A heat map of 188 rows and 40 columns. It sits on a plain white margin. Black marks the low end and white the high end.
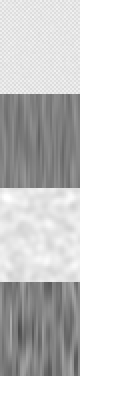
The table splits into 4 rows of 1 panel. Panel 1,1: very high, checkered, faint in contrast. Panel 2,1: middling, streaked downward, faint in contrast. Panel 3,1: very high, blotchy, faint in contrast. Panel 4,1: middling, streaked downward.
